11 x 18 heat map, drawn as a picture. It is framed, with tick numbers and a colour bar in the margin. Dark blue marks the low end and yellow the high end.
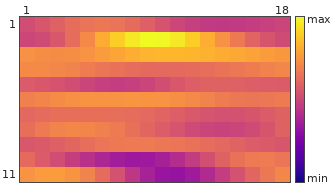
Ninth with the highest average: top middle. Grain: streaks across. Average level on the scale: 60%. Histogram: bell-shaped. Ninth with the lowest average: bottom middle.
